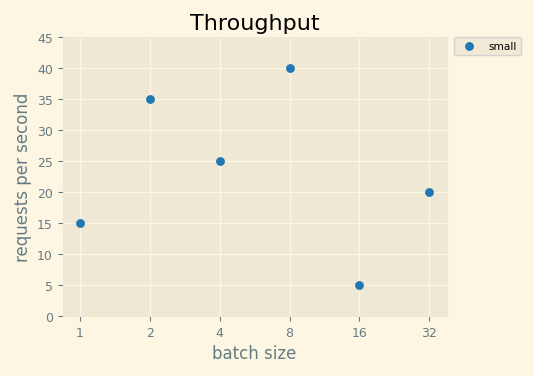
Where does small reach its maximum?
8
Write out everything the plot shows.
Title: Throughput
x-axis: batch size, ticks 1 2 4 8 16 32
y-axis: requests per second, ticks 0 5 10 15 20 25 30 35 40 45
Legend: small
Values:
small: 15 35 25 40 5 20
